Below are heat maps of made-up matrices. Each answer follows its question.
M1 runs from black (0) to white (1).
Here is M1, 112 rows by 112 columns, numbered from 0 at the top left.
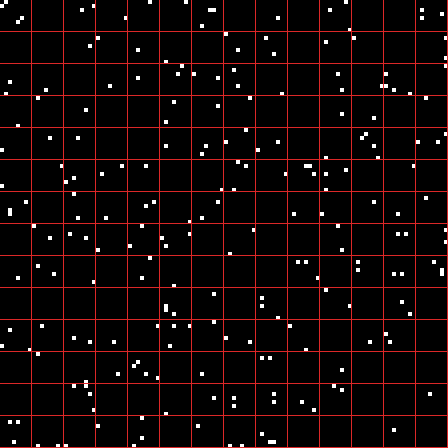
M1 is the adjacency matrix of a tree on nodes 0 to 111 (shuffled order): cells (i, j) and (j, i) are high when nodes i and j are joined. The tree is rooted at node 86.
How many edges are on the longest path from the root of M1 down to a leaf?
45
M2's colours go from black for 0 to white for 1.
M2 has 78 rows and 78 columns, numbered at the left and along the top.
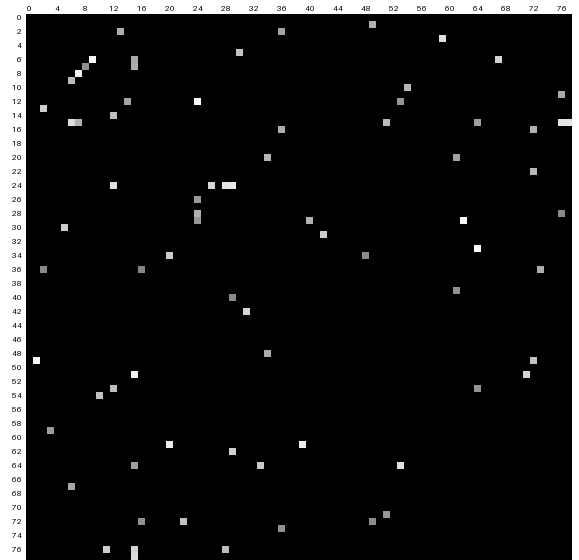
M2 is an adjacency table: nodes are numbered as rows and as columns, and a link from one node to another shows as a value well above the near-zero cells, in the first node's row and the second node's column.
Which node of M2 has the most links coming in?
node 15
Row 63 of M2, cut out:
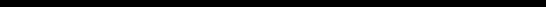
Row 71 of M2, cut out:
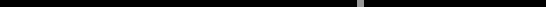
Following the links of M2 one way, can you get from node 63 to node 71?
no
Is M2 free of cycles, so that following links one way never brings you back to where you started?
no
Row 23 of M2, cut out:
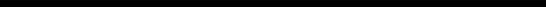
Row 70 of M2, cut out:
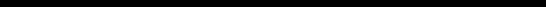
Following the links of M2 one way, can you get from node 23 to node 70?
no
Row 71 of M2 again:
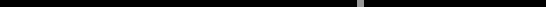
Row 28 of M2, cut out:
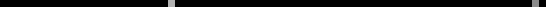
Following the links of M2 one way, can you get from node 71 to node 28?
yes
